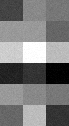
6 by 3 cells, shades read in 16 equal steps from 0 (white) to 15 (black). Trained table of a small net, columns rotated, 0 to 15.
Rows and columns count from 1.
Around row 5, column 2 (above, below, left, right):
12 4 6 8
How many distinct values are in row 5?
3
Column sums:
48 36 56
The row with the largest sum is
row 4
